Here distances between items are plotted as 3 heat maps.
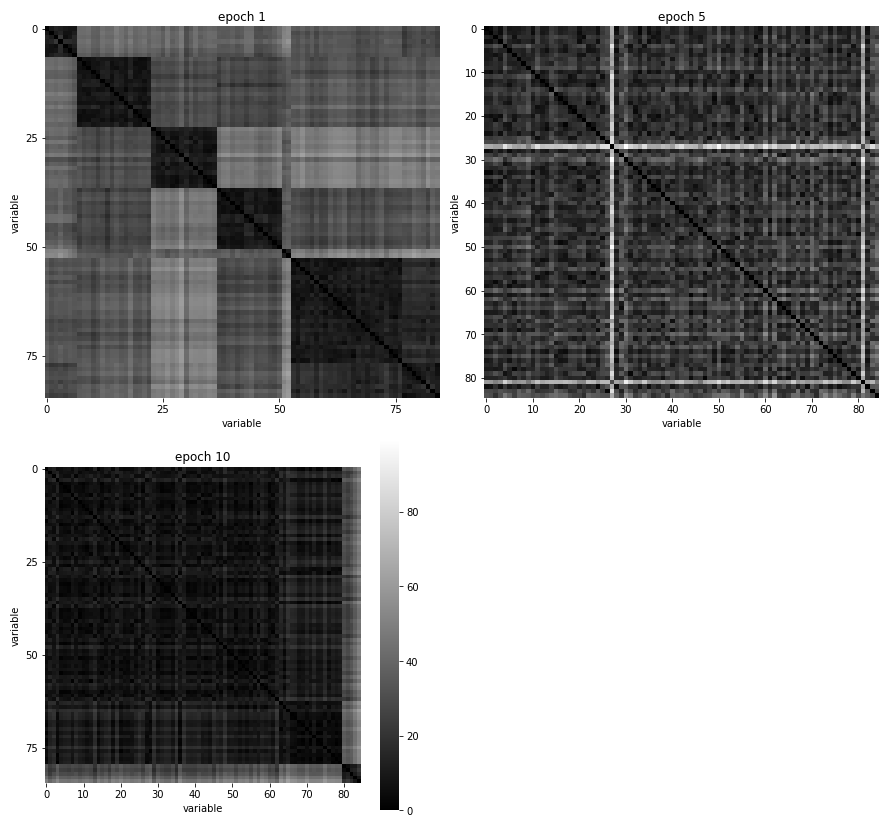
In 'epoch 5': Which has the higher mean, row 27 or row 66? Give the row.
27
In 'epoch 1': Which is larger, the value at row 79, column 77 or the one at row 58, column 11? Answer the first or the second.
the second
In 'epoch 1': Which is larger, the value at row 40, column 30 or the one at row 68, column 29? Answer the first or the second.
the second
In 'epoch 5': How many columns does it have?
85
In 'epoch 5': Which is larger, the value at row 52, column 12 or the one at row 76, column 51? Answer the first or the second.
the first
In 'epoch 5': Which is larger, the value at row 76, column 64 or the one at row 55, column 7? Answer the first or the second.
the first
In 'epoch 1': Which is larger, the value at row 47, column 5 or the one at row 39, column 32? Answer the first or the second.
the second
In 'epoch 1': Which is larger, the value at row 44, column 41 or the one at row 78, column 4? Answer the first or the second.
the second
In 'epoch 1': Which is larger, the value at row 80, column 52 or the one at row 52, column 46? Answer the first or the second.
the first
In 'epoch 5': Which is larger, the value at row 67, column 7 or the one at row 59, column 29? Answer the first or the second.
the second
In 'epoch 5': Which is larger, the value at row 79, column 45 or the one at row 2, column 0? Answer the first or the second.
the first
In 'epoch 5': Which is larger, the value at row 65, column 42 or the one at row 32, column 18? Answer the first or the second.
the first
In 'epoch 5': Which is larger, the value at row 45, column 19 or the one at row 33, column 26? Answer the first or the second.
the second
